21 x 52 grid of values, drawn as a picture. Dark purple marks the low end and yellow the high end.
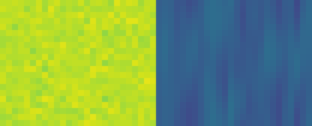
It is made of 1 by 2 panels. Panel 1,1: very high, fine-grained, faint in contrast. Panel 1,2: low, streaked downward, faint in contrast.
